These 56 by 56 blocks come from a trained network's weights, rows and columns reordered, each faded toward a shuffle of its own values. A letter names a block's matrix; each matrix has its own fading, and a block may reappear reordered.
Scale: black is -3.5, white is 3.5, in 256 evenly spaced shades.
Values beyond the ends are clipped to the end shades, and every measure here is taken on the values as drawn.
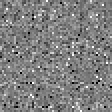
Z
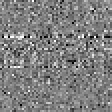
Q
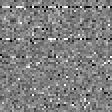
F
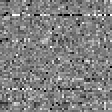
Q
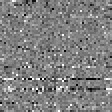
F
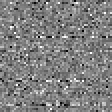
F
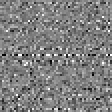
Q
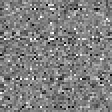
F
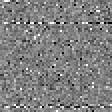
F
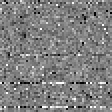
F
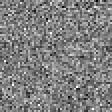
Z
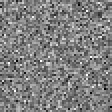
Z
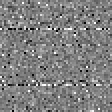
F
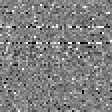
F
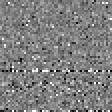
F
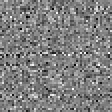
Q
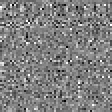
Q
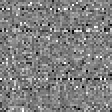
F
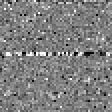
F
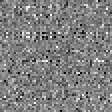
F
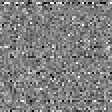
Q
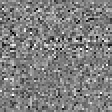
Q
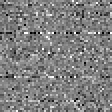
Q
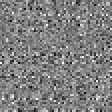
Q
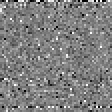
F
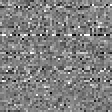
Q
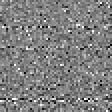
F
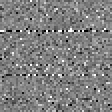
F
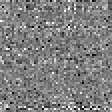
F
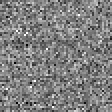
Z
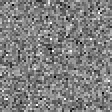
Z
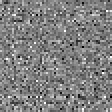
Q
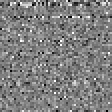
F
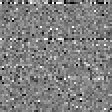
F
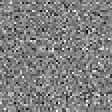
Q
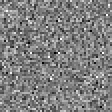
Z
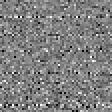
F
